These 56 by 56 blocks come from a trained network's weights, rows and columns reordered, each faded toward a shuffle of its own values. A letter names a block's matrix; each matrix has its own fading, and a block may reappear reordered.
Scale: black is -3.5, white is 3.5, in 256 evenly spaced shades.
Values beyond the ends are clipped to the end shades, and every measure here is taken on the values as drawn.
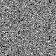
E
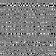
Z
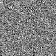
E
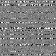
Z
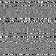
Z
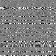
Z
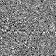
E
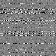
Z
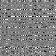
Z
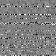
Z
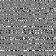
Z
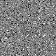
E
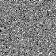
E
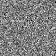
E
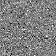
E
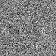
E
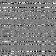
Z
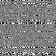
Z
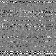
Z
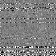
Z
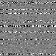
Z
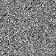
E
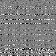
Z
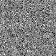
E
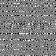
Z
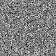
E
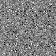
E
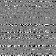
Z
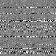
Z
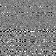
Z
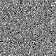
E
